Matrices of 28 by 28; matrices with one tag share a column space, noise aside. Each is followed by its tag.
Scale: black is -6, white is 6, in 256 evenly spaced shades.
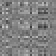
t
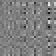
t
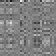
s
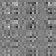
t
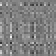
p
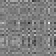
s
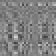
p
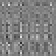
p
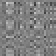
t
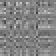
t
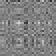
s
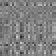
p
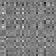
t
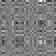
s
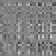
p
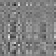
p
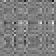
s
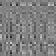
p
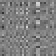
t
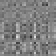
p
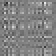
t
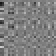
t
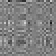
s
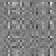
t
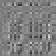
p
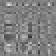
p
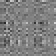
s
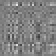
p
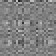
s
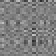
s
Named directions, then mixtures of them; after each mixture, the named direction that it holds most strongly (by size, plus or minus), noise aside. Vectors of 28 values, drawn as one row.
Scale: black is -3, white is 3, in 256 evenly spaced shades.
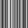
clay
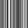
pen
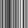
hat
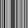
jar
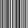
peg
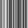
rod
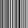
peg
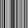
jar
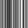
hat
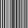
jar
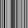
jar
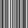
clay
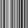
hat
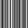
clay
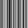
rod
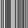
jar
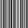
peg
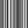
pen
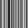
clay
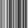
rod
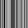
jar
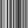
rod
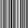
peg
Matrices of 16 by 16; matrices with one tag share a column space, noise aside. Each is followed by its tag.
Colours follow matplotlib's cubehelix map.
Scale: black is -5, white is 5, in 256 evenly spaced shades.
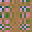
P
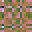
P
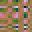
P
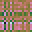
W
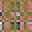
W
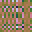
P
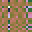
P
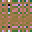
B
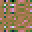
B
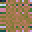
B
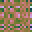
P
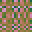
P
